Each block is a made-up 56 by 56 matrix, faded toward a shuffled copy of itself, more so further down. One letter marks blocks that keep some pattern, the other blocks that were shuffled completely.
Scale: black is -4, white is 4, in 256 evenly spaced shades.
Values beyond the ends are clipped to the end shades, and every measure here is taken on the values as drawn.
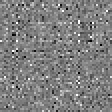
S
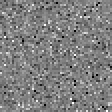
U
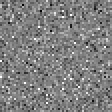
U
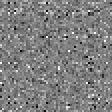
S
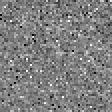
U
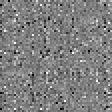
S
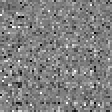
S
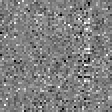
S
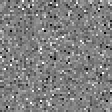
U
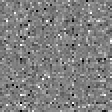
S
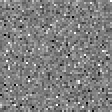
U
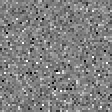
U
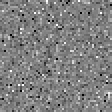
U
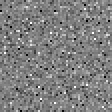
U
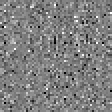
S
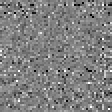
S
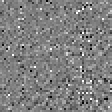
S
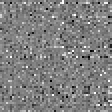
S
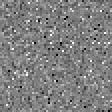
U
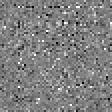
S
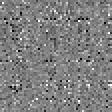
S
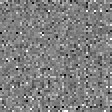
S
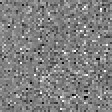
S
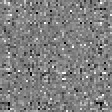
S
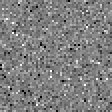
U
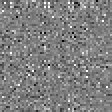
S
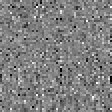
S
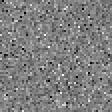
U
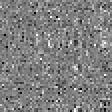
S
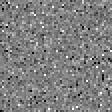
U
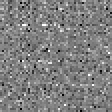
S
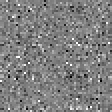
S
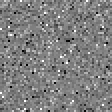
U
